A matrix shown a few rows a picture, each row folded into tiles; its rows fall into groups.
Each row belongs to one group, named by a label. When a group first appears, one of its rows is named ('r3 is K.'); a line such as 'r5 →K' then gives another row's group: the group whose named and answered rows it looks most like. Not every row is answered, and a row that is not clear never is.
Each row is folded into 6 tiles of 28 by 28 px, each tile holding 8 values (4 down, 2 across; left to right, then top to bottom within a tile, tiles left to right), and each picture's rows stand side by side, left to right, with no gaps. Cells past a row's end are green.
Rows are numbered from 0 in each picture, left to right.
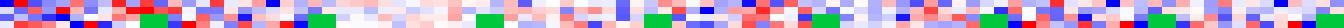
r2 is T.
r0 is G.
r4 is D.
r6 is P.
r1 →P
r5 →D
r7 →P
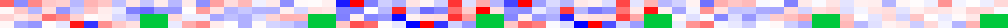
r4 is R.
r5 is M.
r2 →G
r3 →G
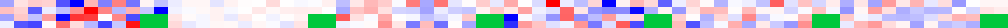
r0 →D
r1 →M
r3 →P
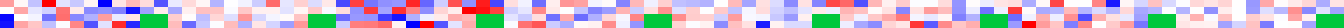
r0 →P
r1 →M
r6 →P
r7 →T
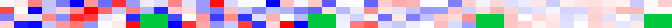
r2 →R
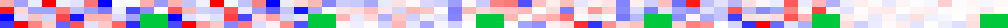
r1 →P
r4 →G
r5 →M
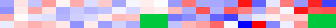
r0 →R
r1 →G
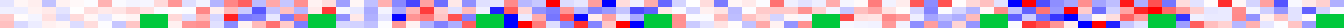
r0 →M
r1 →R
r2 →D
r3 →P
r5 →R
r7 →P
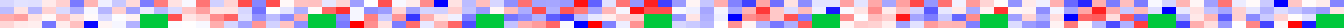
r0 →T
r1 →R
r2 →P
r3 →G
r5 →R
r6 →D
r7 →P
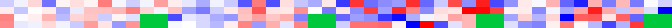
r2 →G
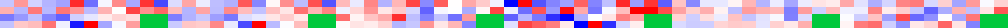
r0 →G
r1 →G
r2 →R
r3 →G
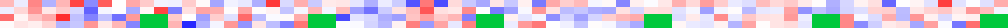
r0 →R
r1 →M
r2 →D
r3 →R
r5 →M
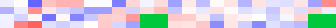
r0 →R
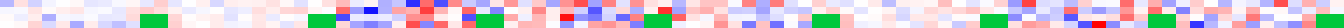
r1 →M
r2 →D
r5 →M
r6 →G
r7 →M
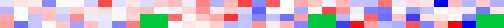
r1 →R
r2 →P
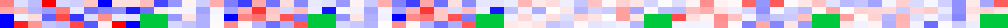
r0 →P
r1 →D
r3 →T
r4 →R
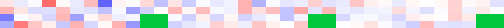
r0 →P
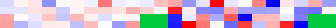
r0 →M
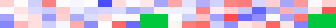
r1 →R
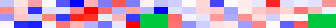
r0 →D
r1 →M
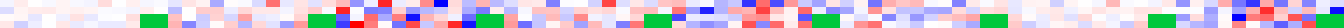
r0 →M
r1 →M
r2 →P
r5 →R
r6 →M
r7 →D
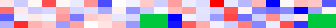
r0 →P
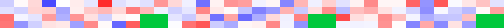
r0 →M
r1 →R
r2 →R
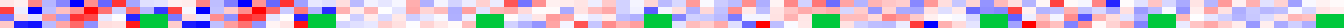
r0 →D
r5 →T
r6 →P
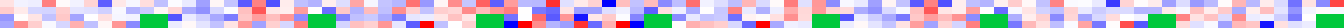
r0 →P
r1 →D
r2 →G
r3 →P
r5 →D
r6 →P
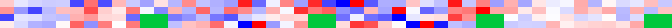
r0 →D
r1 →G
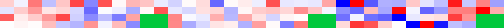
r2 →G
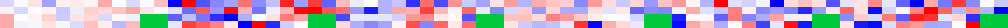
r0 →M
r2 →D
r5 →D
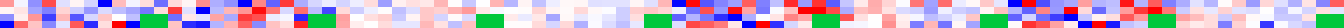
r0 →P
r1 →D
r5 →R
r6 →G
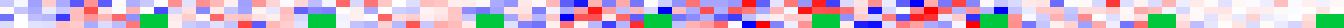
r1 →T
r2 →T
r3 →D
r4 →G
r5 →D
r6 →M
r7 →M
